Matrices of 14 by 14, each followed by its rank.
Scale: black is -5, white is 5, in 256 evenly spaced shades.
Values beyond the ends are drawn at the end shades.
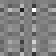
one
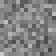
full rank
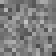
full rank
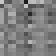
two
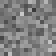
full rank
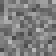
full rank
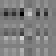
one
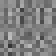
two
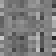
two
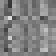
two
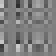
one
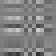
one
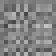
two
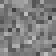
full rank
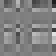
one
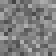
full rank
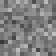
full rank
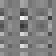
one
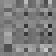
two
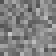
full rank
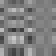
one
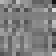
two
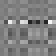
one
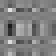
one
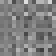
two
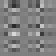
one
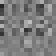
two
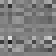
two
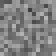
full rank
